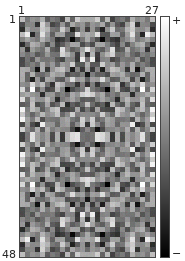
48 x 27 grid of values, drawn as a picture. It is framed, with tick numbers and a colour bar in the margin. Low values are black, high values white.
The histogram is bell-shaped. Its left and right halves mirror each other, and so do its top and bottom. The grain is fine, like static. There is no overall slope. No seam splits the table.
